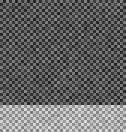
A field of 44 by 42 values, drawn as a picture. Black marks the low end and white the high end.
Seam: horizontal, 80% of the way down, the bottom part higher. Mirror symmetry: none. Average level on the scale: 40%.
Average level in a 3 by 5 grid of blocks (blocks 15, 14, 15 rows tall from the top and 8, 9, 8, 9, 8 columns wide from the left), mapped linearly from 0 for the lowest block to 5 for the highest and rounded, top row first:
00000
00000
55555
